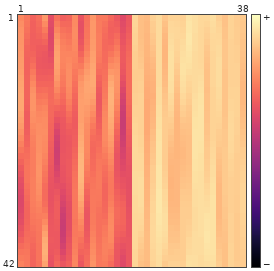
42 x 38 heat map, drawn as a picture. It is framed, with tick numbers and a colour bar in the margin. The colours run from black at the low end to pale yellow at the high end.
It is made of 1 by 2 panels. Panel 1,1: high, streaked downward. Panel 1,2: very high, streaked downward, faint in contrast.
